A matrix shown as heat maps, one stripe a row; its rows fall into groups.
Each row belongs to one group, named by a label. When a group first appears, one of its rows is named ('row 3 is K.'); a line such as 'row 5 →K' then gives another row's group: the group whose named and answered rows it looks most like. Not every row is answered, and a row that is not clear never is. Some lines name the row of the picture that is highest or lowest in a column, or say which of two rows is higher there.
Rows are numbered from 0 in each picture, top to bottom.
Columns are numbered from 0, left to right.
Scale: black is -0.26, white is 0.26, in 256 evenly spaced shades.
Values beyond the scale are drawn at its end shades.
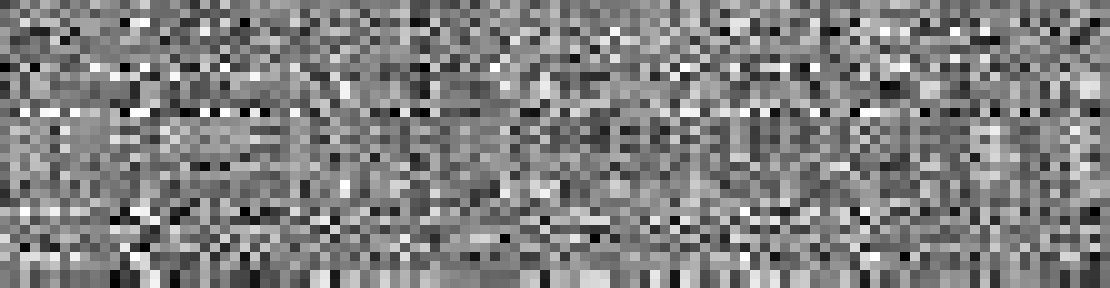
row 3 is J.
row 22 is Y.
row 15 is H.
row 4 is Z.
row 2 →Y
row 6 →J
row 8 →H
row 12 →Y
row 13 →H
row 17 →Y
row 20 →J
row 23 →Y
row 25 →H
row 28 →Y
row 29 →Y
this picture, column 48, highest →26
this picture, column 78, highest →7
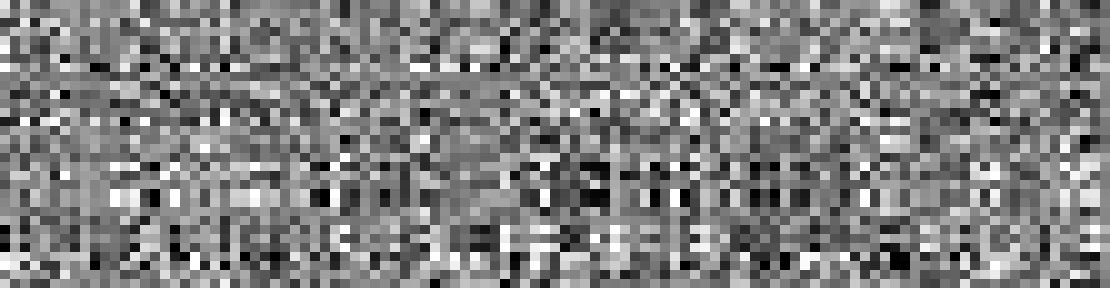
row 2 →Y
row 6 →Z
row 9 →H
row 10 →Z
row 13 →Y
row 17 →J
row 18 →H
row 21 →H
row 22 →H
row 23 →J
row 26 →J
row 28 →Y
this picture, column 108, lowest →15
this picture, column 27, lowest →28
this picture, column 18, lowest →28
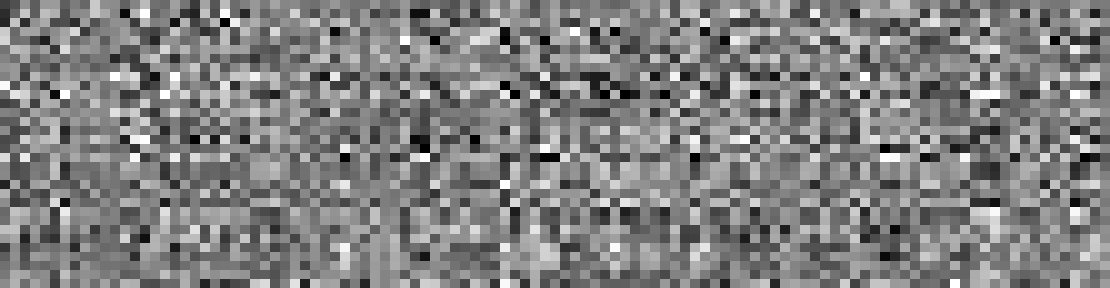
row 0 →Y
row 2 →J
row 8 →H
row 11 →Y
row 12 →H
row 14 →Z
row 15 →Y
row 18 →Z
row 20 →J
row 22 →Z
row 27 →J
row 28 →J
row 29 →J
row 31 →J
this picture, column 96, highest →17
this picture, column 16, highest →10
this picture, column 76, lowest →25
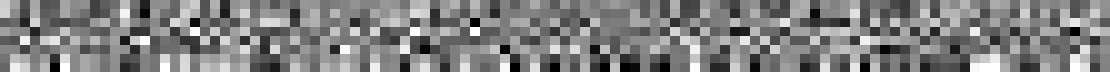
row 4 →Y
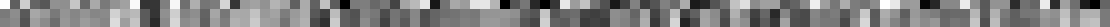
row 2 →H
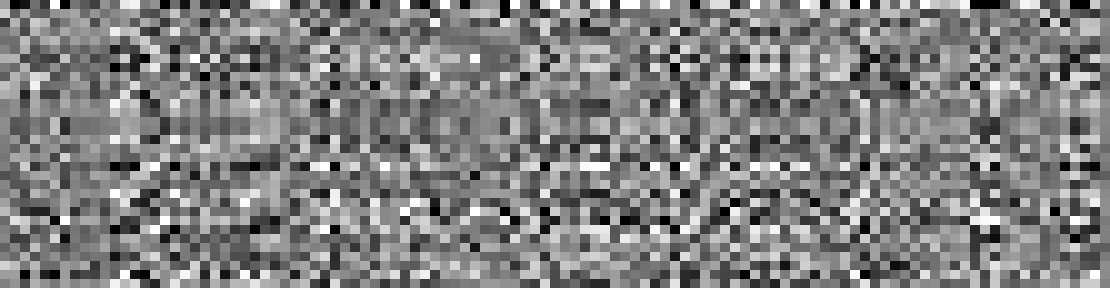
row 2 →J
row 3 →H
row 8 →J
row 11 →H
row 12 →H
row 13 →Z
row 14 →Z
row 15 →H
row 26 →Z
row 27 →Y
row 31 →H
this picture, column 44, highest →0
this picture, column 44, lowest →24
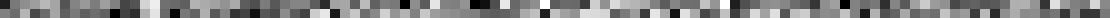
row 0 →J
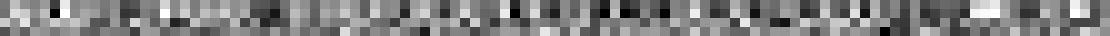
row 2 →Y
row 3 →J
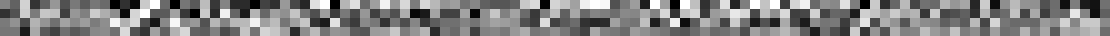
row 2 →H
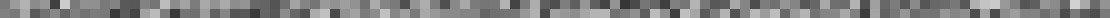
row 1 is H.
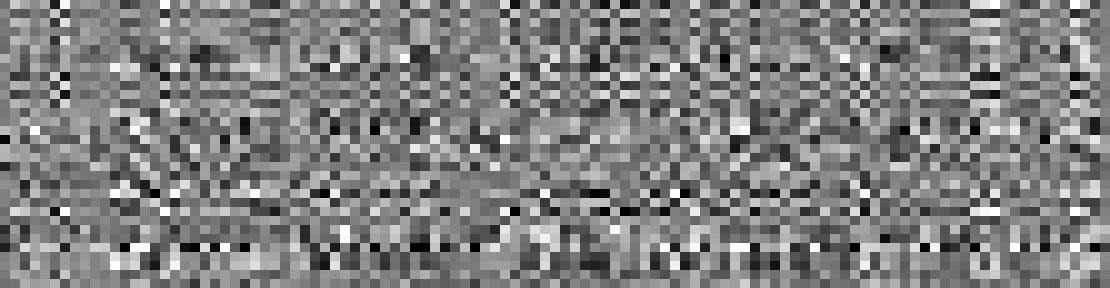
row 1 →Z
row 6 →J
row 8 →Z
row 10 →Z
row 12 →H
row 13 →Y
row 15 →J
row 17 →Y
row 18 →Y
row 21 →H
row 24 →Z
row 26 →J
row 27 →Y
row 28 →H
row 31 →Y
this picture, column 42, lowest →27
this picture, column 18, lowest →27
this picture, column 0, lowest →15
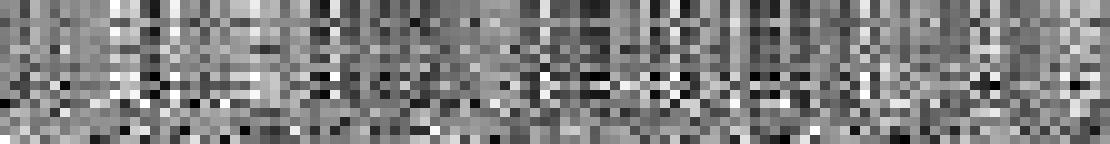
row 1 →H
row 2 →Y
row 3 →H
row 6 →H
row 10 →H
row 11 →Y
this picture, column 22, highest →11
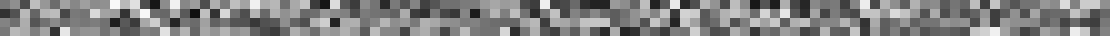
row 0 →H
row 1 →Y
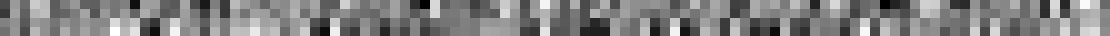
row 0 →J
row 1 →J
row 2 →H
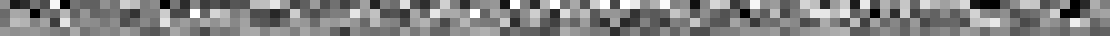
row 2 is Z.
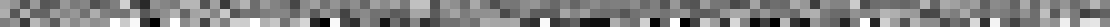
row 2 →H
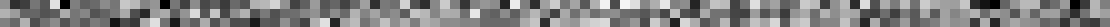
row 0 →Z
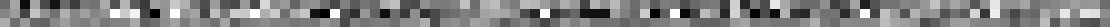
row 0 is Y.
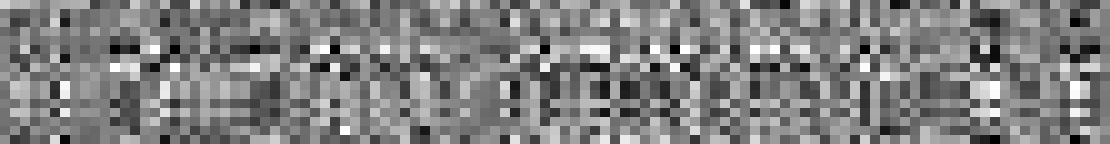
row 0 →Y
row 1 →Z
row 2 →Z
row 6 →Z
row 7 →H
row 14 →J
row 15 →Z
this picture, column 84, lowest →7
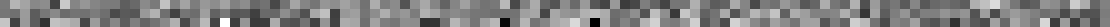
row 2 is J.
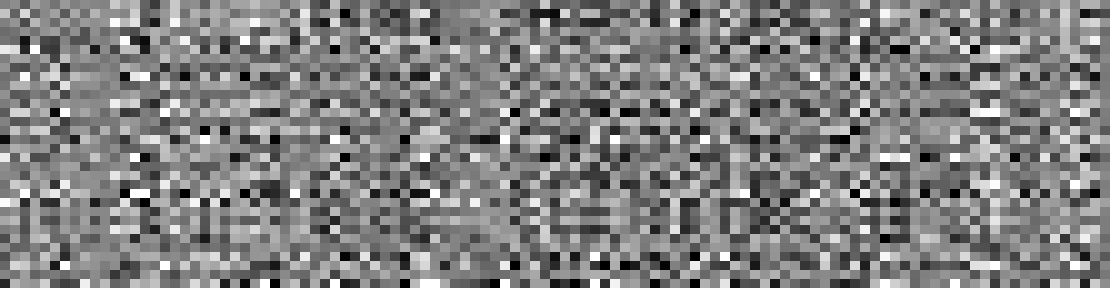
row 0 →H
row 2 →H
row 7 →Z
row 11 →H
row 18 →J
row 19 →H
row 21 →Y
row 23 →H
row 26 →J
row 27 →Z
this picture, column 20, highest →15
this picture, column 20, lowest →14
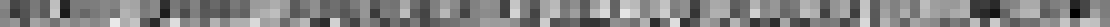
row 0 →Z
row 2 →H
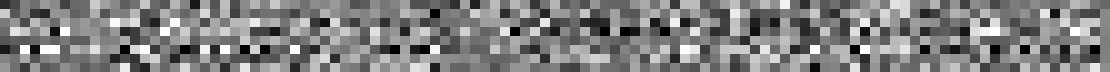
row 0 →Y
